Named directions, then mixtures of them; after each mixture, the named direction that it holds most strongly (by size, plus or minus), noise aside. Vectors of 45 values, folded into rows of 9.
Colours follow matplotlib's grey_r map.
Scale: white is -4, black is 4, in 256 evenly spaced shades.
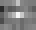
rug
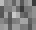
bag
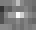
rug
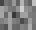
bag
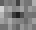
rug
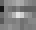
rug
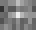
rug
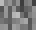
bag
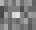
bag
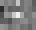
rug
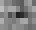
rug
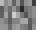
bag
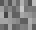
bag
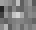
rug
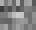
rug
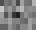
bag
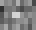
bag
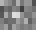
bag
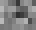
rug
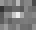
rug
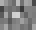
bag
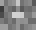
rug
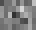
bag
